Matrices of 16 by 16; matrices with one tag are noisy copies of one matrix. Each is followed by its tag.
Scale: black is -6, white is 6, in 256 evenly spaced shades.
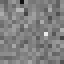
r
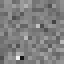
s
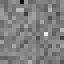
r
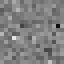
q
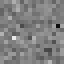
q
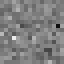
q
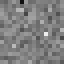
r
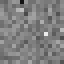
r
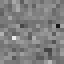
q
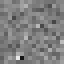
s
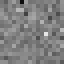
r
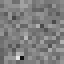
s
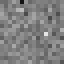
r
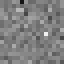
r
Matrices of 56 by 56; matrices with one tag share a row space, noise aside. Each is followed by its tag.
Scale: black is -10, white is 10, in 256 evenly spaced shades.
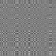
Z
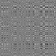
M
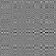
M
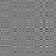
M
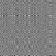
Z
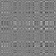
M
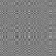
Z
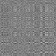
M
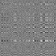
M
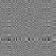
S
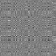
S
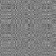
S
